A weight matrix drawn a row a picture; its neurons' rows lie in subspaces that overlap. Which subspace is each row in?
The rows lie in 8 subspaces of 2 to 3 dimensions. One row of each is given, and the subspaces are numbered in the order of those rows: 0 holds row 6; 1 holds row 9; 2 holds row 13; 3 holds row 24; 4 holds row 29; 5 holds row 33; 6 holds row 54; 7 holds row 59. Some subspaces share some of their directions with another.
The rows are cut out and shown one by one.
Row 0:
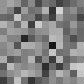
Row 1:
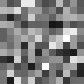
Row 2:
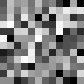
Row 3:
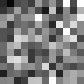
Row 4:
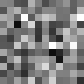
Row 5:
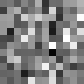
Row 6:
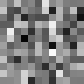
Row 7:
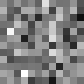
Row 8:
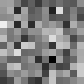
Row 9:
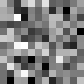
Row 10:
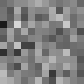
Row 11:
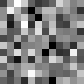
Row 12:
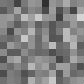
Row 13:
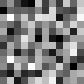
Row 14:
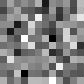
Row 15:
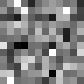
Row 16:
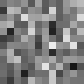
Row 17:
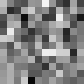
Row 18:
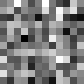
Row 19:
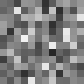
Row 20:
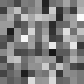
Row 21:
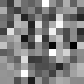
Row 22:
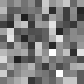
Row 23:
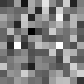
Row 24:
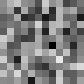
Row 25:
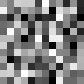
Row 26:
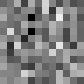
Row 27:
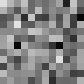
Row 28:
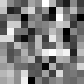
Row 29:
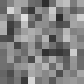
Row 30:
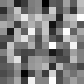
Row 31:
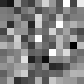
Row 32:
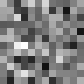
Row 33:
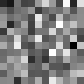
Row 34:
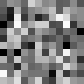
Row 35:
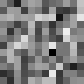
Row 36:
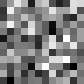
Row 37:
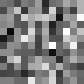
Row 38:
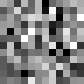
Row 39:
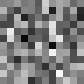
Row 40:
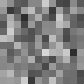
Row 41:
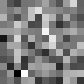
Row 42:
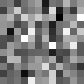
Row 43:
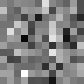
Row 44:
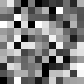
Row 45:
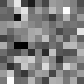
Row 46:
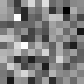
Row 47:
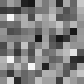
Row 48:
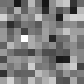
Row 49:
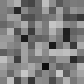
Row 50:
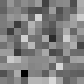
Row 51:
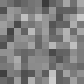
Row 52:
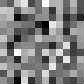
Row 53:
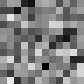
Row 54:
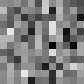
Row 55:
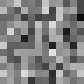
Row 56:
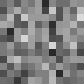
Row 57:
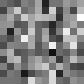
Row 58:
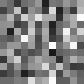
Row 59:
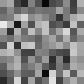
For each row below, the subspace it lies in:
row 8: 7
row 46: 1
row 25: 2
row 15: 1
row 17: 4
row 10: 7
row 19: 2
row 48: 6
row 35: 1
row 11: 4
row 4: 5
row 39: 0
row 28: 4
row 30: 7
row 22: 0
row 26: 5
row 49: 2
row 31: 5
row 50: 3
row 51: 7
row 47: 2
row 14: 3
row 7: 3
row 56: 0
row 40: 4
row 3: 5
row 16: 6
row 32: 1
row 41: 3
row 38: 5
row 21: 5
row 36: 6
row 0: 7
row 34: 7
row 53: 2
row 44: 7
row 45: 1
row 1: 2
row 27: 5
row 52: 7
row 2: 0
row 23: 5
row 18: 6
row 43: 3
